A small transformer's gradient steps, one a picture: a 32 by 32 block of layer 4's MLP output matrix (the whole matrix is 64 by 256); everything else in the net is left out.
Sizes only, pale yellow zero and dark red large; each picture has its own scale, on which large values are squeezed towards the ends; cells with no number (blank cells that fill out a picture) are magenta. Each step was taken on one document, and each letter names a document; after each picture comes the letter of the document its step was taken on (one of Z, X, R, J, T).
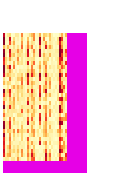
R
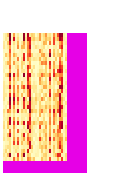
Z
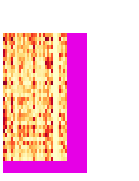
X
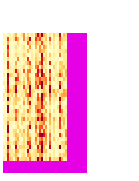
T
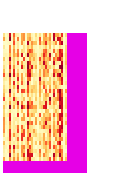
Z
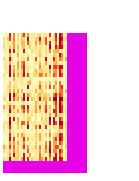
Z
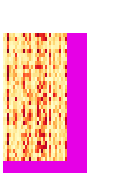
T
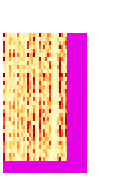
R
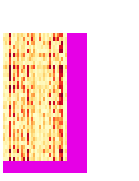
Z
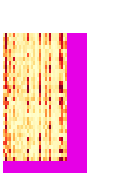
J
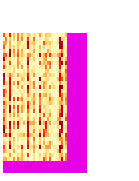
R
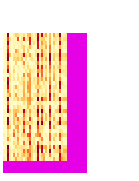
T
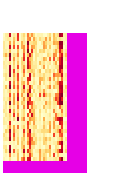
Z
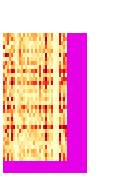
X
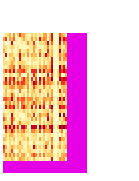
X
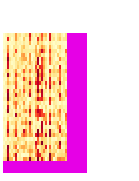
T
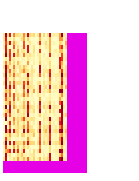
J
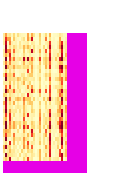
J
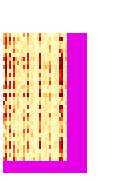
J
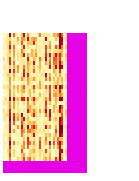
Z
